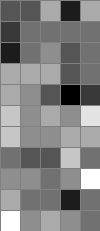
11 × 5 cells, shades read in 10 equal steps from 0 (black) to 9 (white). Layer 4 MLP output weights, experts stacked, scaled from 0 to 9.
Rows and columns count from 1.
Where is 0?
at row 5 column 4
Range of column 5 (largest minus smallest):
7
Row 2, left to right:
2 4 4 4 4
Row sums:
19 18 17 25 16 31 29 21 28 19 29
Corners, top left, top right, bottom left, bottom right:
3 6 9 4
